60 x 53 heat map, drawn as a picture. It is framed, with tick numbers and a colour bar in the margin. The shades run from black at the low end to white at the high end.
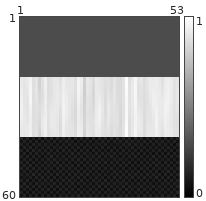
The table splits into 3 rows of 1 panel. Panel 1,1: low, flat. Panel 2,1: very high, streaked downward, faint in contrast. Panel 3,1: very low, checkered, faint in contrast.
